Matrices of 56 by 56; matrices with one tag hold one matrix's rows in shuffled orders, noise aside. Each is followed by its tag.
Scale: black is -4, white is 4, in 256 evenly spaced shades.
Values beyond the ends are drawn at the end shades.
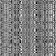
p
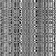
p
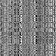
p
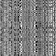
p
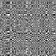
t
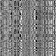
p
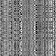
p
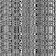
p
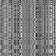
p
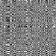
t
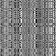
p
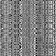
p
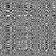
t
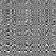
t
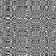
t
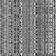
p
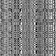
p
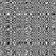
t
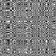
t
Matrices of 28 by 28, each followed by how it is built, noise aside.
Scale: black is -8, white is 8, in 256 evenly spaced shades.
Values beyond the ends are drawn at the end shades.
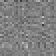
low rank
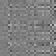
low rank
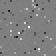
sparse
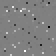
sparse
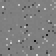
sparse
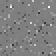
sparse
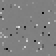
sparse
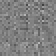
low rank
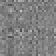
low rank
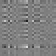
low rank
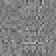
low rank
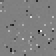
sparse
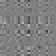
low rank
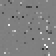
sparse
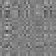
low rank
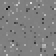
sparse
